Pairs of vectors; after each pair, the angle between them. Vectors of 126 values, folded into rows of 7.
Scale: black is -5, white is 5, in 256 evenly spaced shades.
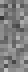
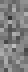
orthogonal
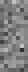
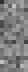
orthogonal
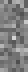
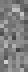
partly opposed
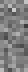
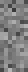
nearly opposite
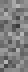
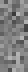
orthogonal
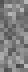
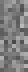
orthogonal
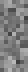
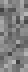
partly aligned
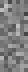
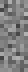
nearly opposite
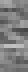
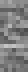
nearly parallel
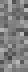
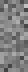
partly opposed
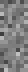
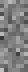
nearly opposite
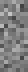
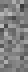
nearly parallel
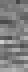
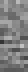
nearly opposite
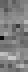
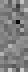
orthogonal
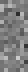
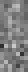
orthogonal
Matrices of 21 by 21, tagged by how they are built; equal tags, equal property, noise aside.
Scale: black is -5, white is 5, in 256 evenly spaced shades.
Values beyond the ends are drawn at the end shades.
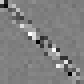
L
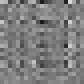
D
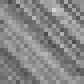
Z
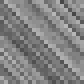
Z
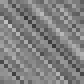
Z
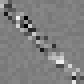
L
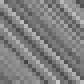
Z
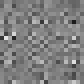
D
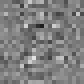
D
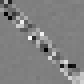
L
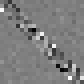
L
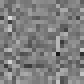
D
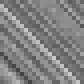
Z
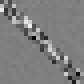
L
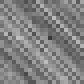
Z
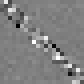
L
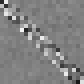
L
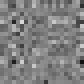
D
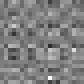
D
